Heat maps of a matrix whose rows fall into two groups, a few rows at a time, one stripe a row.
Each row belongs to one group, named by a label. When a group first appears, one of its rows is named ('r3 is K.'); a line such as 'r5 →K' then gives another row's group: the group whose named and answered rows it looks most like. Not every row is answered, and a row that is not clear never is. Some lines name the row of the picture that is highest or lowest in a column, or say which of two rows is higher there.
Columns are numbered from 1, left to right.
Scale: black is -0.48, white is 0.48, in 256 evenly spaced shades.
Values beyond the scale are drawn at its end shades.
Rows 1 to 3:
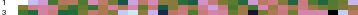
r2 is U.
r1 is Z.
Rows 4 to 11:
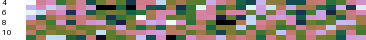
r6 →Z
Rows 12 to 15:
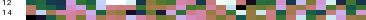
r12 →U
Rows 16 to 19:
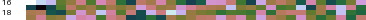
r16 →Z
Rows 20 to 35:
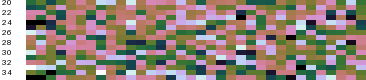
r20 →U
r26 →Z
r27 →Z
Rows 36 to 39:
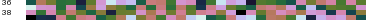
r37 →Z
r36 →U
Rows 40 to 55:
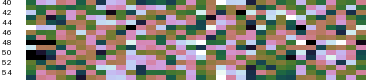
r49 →Z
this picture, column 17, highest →48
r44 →U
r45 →Z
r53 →U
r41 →U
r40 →U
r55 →U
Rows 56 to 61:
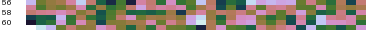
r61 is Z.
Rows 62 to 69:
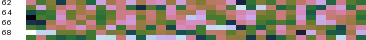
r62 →U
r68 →Z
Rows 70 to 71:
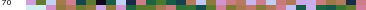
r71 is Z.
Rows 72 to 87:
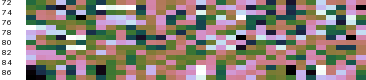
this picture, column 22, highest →75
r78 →Z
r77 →Z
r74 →Z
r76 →U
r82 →Z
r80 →U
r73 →U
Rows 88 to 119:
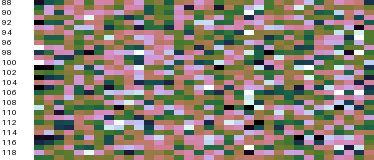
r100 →Z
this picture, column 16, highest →113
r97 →Z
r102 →U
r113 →U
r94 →U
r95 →U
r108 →U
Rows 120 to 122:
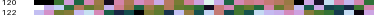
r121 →Z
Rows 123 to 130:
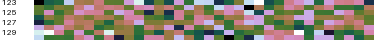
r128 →Z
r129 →Z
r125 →U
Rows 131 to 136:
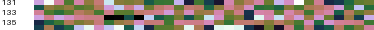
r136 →U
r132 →U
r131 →Z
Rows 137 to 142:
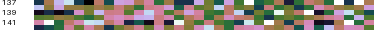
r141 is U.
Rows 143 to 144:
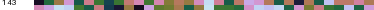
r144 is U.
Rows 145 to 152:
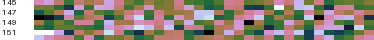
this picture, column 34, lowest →148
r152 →Z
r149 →U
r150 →U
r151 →Z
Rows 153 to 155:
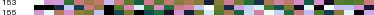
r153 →Z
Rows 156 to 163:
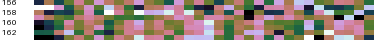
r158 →U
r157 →Z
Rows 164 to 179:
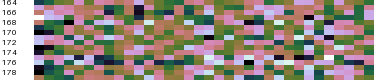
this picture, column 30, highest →175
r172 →Z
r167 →Z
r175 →Z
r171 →Z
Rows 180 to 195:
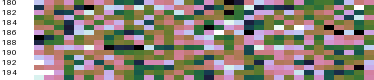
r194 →Z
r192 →Z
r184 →U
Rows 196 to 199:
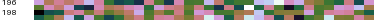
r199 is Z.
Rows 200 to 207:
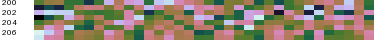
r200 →U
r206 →Z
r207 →Z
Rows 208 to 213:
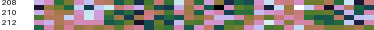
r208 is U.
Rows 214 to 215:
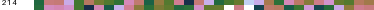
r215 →U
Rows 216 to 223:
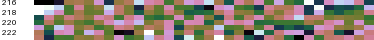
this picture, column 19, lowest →219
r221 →Z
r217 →Z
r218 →Z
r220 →U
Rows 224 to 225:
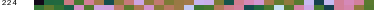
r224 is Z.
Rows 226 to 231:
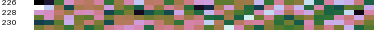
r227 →Z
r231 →U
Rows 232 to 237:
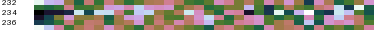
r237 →Z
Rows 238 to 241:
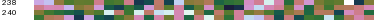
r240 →U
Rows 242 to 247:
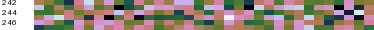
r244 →U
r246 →Z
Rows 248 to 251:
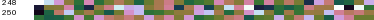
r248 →Z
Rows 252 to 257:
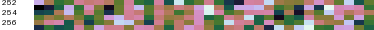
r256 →U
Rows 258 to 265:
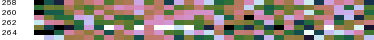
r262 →Z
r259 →U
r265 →Z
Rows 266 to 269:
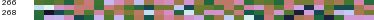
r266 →U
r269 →U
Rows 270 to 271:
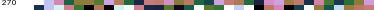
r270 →Z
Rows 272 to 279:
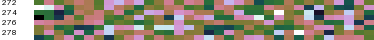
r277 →U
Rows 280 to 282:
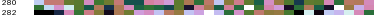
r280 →Z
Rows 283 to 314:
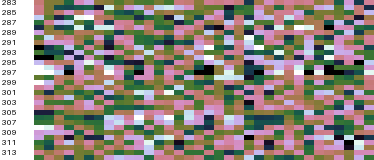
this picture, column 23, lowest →297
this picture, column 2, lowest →294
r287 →U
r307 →U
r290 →U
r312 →U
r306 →U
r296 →Z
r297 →Z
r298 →U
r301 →U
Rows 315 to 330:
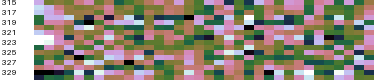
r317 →Z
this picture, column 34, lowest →329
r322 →Z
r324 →U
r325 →U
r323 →Z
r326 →U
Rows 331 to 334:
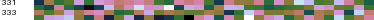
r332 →U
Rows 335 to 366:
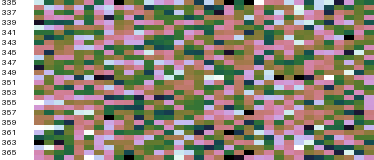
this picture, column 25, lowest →350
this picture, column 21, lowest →366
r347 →U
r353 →U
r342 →U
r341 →U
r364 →Z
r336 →Z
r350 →Z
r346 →Z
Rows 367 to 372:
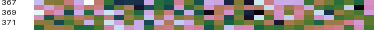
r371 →U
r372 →U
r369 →Z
